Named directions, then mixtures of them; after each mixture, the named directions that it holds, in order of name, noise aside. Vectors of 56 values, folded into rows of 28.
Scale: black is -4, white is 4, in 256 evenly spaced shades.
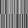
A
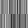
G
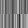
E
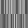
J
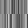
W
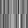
E, G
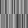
A, W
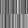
E, G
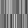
J, W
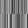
W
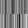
E, W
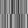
W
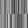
W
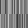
A, W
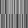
A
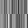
W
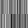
G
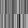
E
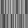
J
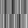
E, W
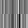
E, G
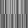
A, J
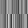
J, W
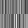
E, J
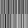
A, G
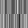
E, W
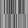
A, J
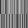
A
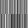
A, G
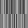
J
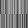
A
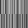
A
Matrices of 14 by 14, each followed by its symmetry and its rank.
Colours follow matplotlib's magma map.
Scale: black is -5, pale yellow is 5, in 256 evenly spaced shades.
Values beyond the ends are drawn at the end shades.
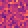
neither, full rank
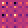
symmetric, rank one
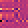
neither, rank two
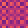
symmetric, rank one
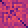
symmetric, full rank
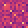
symmetric, rank three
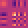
symmetric, rank one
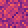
symmetric, full rank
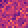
symmetric, full rank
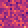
neither, full rank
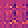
neither, rank two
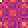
symmetric, rank three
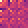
symmetric, rank three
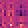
neither, rank two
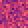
neither, full rank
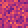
symmetric, full rank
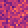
neither, full rank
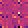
neither, rank two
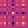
symmetric, rank one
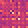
symmetric, rank three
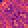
symmetric, full rank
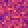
neither, full rank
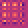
symmetric, rank one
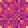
symmetric, rank three
